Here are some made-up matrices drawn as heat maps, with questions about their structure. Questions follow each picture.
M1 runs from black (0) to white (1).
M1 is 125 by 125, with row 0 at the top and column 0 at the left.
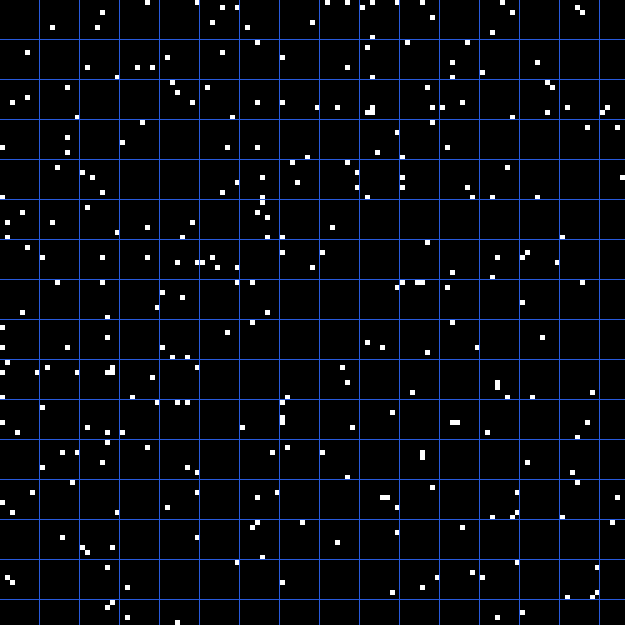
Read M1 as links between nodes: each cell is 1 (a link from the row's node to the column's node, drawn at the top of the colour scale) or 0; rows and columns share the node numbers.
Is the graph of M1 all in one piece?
yes
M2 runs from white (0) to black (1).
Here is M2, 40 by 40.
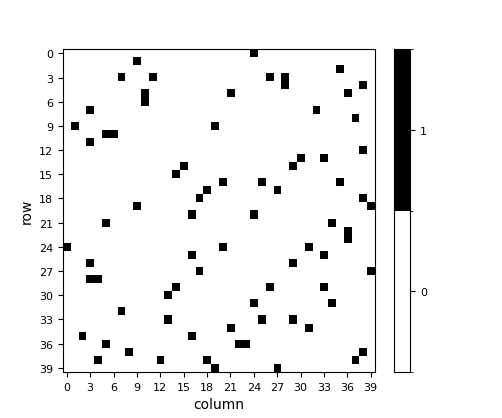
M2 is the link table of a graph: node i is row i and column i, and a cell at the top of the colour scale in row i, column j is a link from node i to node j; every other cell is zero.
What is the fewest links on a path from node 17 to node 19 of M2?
3
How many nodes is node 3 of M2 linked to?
4
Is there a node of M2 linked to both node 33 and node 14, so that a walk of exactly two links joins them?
yes
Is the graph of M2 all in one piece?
yes
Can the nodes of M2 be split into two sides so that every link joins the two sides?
yes
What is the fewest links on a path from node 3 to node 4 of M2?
2
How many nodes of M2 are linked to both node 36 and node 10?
1
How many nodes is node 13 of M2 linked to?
2
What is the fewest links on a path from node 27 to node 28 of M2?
5
